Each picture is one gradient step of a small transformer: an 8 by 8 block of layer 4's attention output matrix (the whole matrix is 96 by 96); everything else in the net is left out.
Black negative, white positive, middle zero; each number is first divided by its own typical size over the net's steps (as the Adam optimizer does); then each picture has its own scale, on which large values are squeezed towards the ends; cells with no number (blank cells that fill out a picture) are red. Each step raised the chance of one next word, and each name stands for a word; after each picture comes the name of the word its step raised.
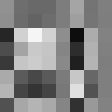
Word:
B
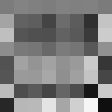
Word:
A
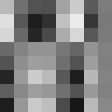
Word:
A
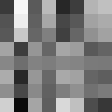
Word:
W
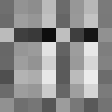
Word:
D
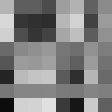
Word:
A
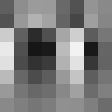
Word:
W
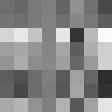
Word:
B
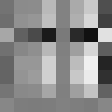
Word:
D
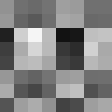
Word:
B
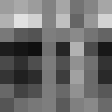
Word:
W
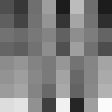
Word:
A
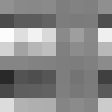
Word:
B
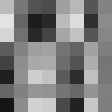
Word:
A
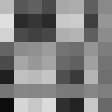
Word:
A
